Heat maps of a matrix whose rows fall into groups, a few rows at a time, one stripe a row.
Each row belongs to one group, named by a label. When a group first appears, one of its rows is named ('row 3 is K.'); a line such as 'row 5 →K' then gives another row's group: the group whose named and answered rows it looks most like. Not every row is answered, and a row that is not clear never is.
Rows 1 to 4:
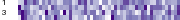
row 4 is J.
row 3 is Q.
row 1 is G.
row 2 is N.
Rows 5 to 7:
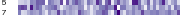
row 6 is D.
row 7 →N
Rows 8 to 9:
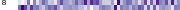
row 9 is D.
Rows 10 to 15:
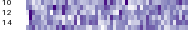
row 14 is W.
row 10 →N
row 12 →J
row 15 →D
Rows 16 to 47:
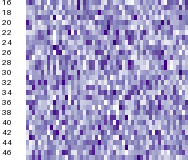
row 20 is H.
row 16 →Q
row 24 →D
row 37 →J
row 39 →N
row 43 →J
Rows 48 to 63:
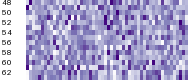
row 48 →W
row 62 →W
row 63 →W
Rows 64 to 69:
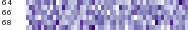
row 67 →H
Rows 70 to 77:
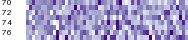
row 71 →W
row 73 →W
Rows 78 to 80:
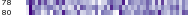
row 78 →D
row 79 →W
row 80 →J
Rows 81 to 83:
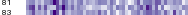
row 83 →G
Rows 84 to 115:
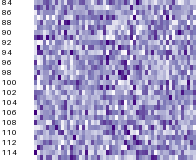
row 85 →D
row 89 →W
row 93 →W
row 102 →Q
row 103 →H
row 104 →N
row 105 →G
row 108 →H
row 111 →N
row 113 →J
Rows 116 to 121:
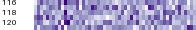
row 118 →N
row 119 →D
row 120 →H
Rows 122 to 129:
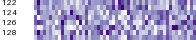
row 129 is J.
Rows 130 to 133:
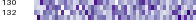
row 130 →G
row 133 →W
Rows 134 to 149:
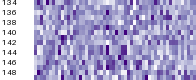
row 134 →D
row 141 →G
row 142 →D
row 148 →J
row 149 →Q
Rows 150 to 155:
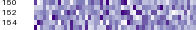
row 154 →J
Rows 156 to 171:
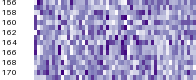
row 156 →J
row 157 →D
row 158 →G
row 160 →Q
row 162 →W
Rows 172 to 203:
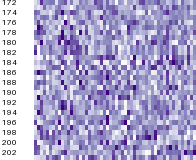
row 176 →H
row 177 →J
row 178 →Q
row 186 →Q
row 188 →Q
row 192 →G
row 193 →G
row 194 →J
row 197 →J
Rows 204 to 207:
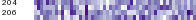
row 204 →D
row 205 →J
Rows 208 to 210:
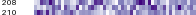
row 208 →G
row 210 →D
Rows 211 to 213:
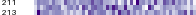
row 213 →W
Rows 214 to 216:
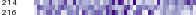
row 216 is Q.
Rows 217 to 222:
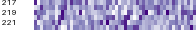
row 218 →G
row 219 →Q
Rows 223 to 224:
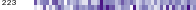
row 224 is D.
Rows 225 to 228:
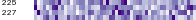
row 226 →H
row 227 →W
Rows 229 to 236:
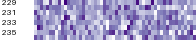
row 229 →H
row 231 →H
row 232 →H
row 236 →Q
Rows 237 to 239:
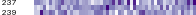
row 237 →N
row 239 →G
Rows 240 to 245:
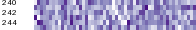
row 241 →Q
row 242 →G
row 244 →J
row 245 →Q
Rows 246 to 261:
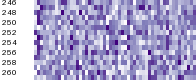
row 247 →G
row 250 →J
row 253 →J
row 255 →J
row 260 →W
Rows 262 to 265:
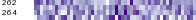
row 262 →D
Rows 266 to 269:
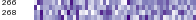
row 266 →J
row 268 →H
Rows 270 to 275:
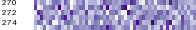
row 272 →J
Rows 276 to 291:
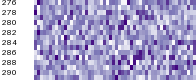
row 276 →J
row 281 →N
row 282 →Q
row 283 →H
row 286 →G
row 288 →N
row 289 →D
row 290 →W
